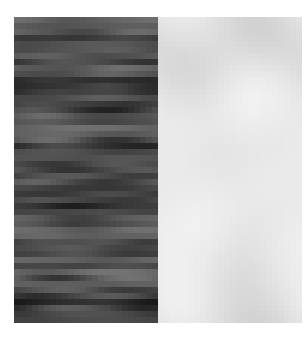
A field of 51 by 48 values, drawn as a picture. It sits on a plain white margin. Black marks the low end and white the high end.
It is made of 1 by 2 panels. Panel 1,1: low, streaked across. Panel 1,2: very high, smooth, faint in contrast.
